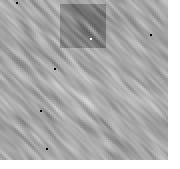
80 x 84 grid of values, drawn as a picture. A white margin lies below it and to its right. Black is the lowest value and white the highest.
The top middle is the ninth with the lowest average. An odd patch, lower than its surroundings, sits in the top middle. The grain runs diagonally down to the right. Six lone cells stand out: one far higher and five far lower than their neighbours. The values are skewed, with a long tail toward low values.
